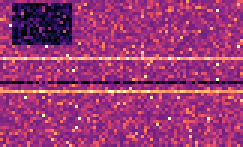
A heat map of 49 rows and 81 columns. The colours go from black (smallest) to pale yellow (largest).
The ninth with the lowest average is the top left. The halves do not mirror each other. Rows 20, 28 and 31 stand out from the rest. An odd patch, lower than its surroundings, sits in the top left.
